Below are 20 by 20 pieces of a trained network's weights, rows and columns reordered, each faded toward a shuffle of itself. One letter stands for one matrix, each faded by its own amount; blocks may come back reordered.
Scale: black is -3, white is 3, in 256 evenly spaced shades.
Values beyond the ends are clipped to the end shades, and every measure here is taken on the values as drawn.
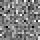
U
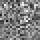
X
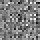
U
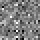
X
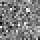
U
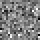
U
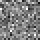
X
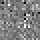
X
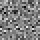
X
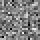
U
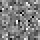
U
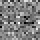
X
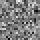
U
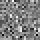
X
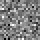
U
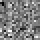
U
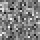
U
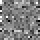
X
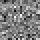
X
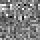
X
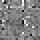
X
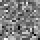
U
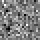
U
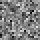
U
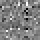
X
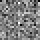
U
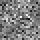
U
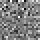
X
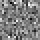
X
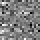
X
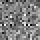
X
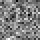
X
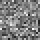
X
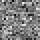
U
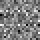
X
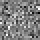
U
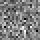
U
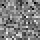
U
